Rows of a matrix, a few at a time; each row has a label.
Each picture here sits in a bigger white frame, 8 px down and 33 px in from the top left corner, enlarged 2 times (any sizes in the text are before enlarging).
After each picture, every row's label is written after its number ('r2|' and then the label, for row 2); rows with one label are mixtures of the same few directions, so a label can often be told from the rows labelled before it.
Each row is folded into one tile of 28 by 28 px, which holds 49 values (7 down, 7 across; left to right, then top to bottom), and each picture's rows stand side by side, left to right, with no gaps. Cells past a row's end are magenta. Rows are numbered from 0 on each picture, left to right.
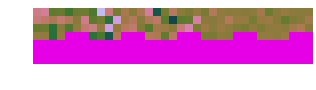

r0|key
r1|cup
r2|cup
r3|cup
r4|cup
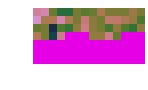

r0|key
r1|cup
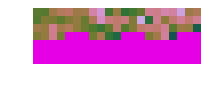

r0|key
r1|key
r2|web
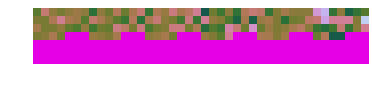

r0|cup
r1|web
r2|web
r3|web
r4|cup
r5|key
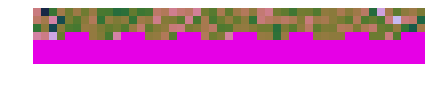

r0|cup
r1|web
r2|web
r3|key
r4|key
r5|web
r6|cup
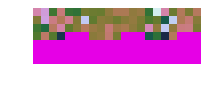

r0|key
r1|key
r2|cup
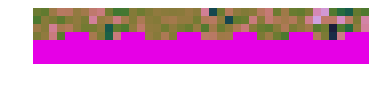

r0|key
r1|key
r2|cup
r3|cup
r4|key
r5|key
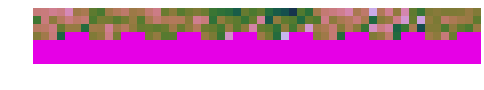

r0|web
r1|key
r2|key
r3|web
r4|web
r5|web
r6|web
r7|cup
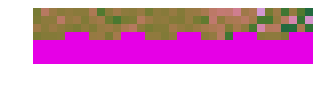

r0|cup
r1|cup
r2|web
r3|web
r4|web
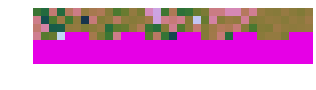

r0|key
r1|key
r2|key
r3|web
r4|key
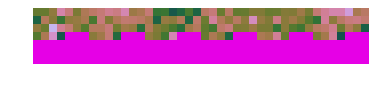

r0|key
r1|web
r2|web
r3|key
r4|cup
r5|web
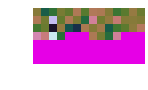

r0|cup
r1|key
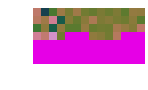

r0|cup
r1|web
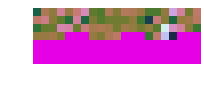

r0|web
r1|key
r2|key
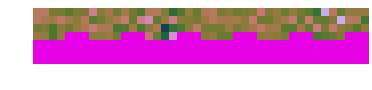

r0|key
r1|web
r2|key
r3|key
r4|web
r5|cup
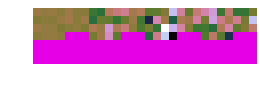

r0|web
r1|key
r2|key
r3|key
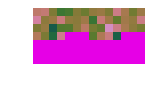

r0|key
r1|key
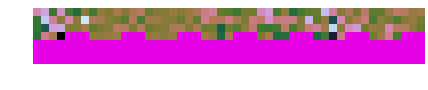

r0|key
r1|web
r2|web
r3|key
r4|key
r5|cup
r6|key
